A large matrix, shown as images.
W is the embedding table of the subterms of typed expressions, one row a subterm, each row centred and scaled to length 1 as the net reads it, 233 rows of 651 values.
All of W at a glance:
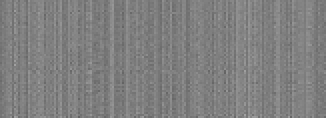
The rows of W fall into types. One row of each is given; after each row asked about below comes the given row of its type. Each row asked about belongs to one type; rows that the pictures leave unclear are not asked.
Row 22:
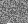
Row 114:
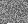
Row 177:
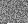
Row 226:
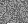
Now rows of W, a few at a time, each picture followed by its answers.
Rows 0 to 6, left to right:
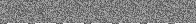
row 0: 114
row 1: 226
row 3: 226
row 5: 177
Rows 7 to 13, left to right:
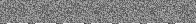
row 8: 226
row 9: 22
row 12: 226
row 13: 226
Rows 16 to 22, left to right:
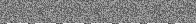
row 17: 226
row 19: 226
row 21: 226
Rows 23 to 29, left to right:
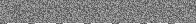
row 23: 226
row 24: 22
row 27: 114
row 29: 22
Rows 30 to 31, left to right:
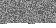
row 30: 22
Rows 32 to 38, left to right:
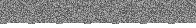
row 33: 177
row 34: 22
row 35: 226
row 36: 22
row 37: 22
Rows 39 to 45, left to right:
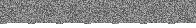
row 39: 22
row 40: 114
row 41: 226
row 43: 22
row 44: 177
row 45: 226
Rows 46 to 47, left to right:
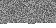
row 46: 177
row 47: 114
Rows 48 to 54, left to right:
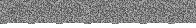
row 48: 22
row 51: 177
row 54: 22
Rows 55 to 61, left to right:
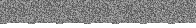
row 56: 177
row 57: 226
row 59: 226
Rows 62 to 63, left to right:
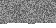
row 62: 226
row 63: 114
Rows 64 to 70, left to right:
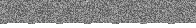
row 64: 114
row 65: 22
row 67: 114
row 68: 177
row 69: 22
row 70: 114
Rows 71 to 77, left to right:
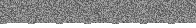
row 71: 22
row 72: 114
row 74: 226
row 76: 114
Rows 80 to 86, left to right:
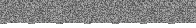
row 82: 177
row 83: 114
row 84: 177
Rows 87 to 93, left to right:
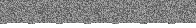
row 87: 114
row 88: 226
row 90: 226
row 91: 22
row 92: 177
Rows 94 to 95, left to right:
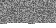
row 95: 22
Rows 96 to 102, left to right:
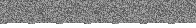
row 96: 114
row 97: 226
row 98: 22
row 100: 22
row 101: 114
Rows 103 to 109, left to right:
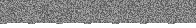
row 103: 114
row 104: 226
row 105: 22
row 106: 177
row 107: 177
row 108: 114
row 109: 114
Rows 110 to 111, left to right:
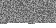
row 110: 177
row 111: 22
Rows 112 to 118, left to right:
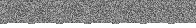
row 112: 114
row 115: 177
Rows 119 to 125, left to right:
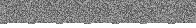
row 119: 177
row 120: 177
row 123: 226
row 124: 22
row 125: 114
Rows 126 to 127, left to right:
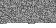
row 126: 22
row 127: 226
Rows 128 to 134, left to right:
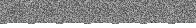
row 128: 22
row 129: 114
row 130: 177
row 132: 114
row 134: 177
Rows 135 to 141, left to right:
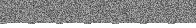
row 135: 22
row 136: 177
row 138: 177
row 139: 226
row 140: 114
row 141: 114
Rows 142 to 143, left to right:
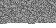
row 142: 22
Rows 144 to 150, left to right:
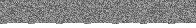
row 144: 22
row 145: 22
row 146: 114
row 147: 22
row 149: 22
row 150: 226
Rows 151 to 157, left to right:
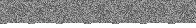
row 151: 114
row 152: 22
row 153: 114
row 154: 226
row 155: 226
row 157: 226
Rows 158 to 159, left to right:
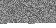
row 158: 177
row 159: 22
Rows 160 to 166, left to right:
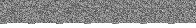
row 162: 22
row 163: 22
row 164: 22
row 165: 22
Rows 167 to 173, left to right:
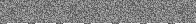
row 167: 22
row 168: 177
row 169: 226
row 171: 177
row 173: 226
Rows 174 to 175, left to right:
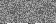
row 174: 226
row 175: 22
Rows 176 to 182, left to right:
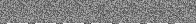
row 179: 226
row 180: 22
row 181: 22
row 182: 22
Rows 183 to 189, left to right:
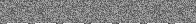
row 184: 226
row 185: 226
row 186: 114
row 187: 177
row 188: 226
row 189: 226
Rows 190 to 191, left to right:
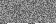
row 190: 226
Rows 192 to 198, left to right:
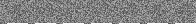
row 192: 226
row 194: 22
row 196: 22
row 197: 226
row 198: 22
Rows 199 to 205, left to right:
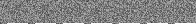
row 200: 226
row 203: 22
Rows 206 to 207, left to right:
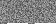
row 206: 177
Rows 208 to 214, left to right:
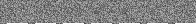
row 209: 177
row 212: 226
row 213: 226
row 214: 177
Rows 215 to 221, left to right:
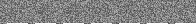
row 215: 22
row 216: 226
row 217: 22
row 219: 177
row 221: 226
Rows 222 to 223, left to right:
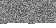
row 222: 114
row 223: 22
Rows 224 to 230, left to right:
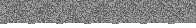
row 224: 177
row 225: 22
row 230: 22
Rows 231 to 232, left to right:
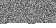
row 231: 114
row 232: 114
